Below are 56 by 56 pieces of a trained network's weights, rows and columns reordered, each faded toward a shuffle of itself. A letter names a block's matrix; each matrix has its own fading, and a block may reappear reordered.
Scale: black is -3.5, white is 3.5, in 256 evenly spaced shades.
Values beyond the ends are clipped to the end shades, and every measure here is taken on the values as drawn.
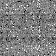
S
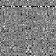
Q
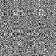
Q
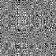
Q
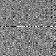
Q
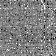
S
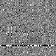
Q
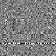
Q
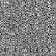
Q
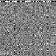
Q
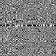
Q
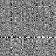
Q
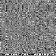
Q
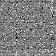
S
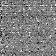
S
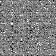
S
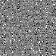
S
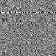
Q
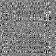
Q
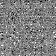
S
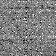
S
